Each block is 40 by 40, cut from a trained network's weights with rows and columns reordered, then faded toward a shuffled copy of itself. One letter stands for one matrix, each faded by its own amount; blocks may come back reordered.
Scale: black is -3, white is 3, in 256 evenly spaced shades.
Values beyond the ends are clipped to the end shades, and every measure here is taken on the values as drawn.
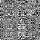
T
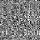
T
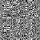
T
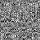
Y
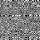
Y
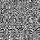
Y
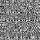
Y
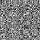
Y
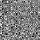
T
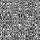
T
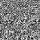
Y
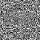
Y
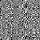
T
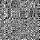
T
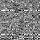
Y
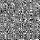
T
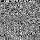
Y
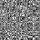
T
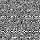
Y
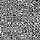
T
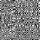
T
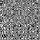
T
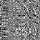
T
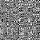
T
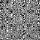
T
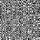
T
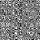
T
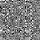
T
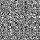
T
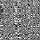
T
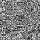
Y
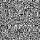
Y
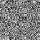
Y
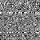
Y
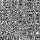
T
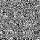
Y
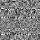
Y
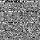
Y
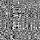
T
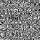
Y
